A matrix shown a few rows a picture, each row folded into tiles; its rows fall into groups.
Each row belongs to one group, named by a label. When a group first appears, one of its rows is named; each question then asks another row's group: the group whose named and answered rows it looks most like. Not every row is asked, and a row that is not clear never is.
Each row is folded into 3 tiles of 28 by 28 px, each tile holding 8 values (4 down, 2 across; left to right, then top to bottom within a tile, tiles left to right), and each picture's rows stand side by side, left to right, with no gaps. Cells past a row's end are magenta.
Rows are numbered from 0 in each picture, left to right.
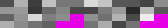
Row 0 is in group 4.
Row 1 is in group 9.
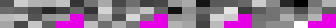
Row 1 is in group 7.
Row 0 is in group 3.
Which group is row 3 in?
9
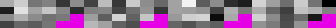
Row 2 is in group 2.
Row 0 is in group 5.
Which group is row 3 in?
2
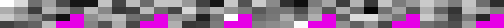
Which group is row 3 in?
9
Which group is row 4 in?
4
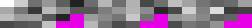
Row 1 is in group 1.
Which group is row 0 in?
2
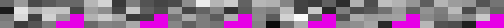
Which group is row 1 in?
2
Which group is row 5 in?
1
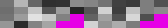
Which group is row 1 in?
7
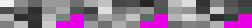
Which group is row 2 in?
2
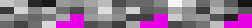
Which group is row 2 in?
2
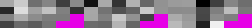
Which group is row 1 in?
4
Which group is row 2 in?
9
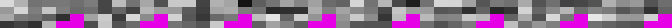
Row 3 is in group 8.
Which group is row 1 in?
8
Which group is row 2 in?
2
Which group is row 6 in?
7
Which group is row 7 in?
3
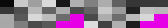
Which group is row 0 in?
1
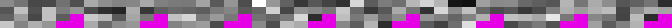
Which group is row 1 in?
3
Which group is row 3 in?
7
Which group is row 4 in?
4
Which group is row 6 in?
8
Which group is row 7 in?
7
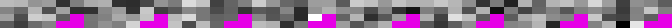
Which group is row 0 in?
1
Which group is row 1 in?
9
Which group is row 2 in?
3
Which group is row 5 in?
1
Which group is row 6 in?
4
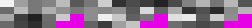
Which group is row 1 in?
2
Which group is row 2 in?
8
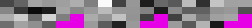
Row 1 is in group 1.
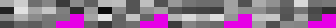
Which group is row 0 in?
5
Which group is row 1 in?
8
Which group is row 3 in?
3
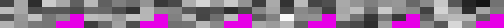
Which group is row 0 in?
4
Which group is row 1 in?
8
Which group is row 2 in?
3
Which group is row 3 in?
4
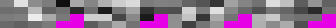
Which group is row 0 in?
1
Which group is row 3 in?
3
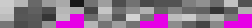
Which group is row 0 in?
2
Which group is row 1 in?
7
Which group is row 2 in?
8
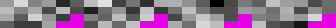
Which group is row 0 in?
1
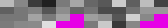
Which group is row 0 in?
9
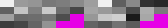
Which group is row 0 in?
5
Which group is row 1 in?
2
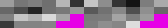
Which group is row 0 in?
8
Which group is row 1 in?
9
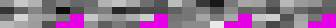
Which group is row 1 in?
3
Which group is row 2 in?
9
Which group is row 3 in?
3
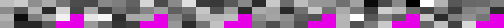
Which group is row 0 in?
1
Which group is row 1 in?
8
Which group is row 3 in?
4
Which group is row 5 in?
9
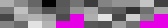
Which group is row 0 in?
7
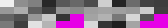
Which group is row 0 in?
7
